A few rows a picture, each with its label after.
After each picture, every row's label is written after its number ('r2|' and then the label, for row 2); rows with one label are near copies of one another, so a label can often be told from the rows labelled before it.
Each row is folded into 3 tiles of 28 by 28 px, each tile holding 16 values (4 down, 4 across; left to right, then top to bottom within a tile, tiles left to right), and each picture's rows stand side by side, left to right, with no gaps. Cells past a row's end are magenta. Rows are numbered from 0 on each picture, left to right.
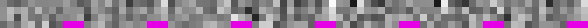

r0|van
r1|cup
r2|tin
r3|cup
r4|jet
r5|jet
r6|cup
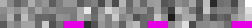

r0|van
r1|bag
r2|cup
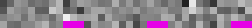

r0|tin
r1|van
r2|jet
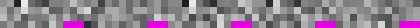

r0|jet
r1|bag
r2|jet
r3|jet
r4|van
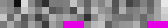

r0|jet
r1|cup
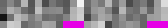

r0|cup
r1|cup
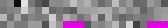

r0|jet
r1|van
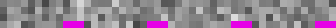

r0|cup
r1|van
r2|tin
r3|van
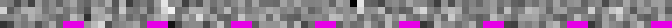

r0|bag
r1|cup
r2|bag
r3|van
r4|jet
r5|bag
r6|bag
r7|bag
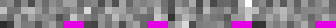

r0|bag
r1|bag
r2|cup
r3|bag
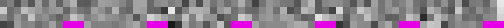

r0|bag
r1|tin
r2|bag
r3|tin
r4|bag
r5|cup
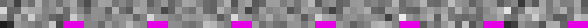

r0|bag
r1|tin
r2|tin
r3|tin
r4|tin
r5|van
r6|bag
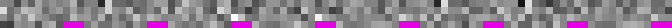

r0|bag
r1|jet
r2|tin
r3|tin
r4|tin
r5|jet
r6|jet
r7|tin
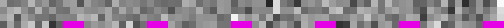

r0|van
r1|van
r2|tin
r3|jet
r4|bag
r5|cup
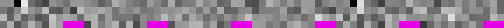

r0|jet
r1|van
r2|van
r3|tin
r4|jet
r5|bag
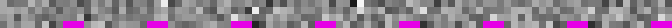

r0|van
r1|cup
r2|tin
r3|bag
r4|jet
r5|bag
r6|van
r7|bag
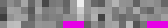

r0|cup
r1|van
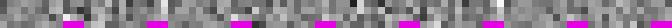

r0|tin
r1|cup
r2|tin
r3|bag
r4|jet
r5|cup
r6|tin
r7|van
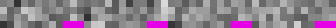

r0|bag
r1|cup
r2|bag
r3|van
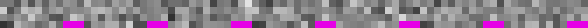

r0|bag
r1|van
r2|cup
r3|bag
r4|tin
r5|bag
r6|van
